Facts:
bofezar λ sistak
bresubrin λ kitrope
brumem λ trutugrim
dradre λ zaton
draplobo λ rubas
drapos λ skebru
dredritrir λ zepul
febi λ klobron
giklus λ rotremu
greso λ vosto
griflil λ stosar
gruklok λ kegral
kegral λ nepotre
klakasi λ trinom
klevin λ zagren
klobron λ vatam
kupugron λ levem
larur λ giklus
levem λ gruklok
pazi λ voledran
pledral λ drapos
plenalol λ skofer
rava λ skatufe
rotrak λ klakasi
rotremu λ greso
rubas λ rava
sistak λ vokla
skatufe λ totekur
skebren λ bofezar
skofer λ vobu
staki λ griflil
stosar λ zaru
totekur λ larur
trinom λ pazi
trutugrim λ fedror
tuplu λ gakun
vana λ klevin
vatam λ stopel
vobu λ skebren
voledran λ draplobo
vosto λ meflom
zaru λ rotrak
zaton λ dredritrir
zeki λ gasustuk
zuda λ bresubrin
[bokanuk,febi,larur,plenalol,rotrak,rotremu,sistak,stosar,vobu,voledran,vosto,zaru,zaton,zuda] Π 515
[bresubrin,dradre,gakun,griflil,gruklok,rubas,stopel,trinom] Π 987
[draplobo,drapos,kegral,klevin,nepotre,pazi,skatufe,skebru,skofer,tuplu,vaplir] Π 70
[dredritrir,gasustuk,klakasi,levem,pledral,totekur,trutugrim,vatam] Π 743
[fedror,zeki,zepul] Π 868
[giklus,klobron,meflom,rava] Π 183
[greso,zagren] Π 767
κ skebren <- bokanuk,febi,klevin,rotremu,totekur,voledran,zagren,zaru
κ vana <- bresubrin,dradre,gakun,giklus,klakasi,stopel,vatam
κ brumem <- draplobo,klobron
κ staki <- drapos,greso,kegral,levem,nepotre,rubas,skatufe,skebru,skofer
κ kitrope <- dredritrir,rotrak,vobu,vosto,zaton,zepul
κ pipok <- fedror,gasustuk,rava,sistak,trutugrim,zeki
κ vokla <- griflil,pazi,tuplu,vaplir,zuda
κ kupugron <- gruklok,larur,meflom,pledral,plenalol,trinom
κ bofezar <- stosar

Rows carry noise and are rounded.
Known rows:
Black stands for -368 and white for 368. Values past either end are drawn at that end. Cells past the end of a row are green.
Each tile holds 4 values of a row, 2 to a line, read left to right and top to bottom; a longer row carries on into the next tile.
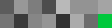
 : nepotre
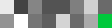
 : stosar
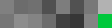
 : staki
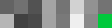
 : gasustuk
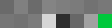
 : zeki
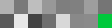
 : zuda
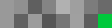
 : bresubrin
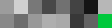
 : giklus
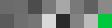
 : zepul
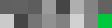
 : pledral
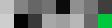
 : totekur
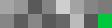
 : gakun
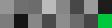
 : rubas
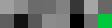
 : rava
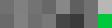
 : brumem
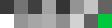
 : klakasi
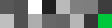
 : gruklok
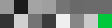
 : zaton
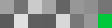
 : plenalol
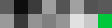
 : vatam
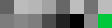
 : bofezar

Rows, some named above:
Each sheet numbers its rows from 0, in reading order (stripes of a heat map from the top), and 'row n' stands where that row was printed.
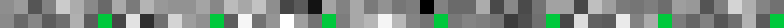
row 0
gakun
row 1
bokanuk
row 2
rotremu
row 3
greso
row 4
kupugron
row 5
febi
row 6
gakun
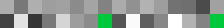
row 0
bokanuk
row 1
vosto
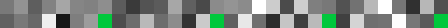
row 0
fedror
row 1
klobron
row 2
vobu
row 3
voledran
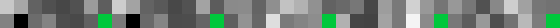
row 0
skatufe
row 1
skatufe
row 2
zagren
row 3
gasustuk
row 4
stopel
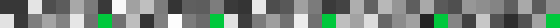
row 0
levem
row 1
larur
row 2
levem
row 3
trinom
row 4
skofer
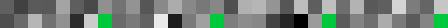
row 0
klobron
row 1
fedror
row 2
skebren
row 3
meflom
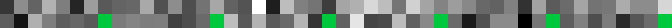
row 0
draplobo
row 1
kupugron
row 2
gruklok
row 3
sistak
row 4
rava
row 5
vokla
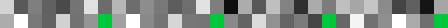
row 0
zaru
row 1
rotrak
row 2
pazi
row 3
rotremu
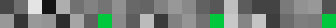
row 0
kegral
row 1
dradre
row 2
griflil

